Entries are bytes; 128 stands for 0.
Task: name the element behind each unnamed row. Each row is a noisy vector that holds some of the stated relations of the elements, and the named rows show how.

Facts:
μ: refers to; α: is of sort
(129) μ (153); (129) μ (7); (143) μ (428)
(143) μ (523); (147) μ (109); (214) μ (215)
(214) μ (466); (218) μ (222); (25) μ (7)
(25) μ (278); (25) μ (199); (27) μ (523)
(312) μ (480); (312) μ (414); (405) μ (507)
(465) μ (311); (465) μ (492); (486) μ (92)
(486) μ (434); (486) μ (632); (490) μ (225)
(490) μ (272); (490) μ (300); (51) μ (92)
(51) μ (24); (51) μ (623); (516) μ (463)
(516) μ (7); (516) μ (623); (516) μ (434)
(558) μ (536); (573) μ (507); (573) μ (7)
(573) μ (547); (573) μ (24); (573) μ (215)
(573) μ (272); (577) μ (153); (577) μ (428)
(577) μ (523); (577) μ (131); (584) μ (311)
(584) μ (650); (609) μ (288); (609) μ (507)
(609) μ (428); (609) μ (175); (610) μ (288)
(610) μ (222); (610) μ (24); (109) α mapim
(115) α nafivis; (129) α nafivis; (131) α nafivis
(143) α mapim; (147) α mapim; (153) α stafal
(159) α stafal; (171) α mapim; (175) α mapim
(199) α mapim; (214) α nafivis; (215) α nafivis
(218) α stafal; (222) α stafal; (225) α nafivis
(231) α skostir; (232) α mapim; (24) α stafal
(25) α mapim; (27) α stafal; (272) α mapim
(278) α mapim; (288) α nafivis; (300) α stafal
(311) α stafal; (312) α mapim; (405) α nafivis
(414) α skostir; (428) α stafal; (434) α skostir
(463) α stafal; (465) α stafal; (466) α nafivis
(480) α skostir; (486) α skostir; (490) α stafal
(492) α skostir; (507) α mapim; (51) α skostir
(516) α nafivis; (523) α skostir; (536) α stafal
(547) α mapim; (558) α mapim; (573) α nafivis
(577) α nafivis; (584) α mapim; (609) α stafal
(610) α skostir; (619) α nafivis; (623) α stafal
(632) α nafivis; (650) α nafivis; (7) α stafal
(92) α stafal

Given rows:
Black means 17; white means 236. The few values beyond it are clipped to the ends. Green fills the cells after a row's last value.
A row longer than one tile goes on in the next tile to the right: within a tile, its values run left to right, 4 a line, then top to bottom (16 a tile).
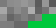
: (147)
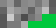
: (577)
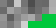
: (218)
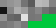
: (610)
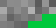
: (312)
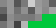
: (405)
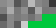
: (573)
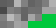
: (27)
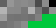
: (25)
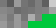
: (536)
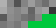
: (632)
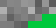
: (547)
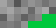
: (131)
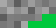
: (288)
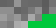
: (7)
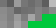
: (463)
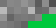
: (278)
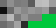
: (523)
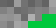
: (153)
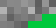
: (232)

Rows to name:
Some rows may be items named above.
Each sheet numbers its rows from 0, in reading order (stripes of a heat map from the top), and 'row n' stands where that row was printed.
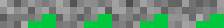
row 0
(288)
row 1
(131)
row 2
(215)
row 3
(153)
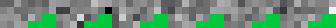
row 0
(153)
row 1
(486)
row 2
(577)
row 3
(27)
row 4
(131)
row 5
(609)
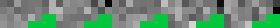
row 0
(490)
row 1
(25)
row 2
(24)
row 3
(129)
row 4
(516)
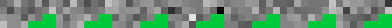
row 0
(465)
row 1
(222)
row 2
(650)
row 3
(51)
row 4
(175)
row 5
(428)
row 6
(584)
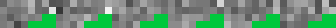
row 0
(507)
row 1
(609)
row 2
(214)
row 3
(92)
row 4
(311)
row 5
(143)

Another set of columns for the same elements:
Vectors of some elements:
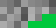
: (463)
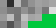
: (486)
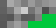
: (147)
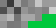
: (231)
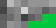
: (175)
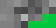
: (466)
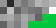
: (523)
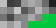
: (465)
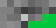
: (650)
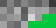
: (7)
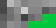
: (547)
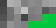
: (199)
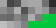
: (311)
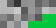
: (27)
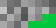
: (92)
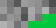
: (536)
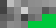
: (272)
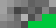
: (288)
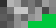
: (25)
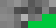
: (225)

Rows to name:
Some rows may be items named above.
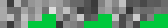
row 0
(51)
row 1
(577)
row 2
(405)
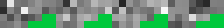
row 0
(507)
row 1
(434)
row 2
(523)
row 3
(129)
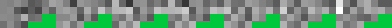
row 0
(131)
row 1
(428)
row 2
(27)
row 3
(27)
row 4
(92)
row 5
(24)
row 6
(218)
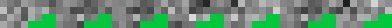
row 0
(623)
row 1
(215)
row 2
(131)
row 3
(516)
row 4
(434)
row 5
(632)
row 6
(492)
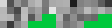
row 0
(610)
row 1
(609)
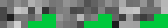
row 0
(584)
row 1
(215)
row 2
(143)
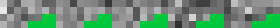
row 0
(222)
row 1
(490)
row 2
(153)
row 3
(573)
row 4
(175)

